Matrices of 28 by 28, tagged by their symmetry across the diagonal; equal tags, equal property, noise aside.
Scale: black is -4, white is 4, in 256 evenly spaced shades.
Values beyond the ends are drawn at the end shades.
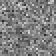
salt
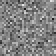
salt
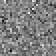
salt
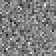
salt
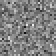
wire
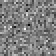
wire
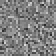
wire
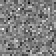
wire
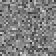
salt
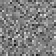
wire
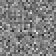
wire
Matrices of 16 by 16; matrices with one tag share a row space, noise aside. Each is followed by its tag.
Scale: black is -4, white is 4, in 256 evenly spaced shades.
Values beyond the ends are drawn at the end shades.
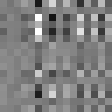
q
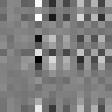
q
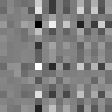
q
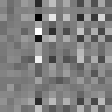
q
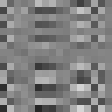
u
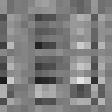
u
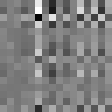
q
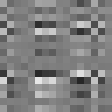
u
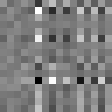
q
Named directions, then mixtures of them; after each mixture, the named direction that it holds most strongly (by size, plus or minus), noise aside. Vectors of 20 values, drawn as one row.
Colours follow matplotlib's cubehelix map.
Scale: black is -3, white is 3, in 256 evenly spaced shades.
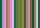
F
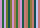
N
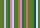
N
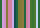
F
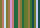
F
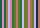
N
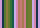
F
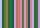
F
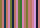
N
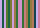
N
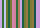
N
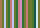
N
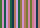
N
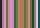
F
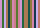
N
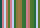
F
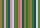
N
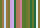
F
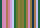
F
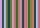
N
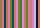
N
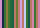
F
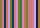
N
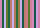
N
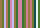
N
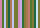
N
